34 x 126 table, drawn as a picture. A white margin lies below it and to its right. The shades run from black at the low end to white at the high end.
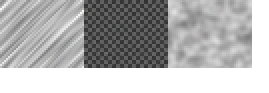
It is made of 1 by 3 panels. Panel 1,1: high, slanting up to the right. Panel 1,2: low, checkered. Panel 1,3: high, blotchy.
